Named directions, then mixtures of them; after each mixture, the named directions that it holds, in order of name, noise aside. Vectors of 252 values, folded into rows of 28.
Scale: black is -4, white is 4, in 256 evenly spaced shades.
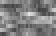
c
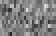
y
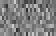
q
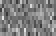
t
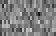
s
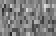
t, y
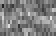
c, s, t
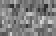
c, y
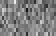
q, y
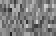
y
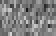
y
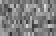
q, y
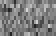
y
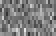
t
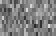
t, y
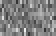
t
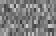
q, y
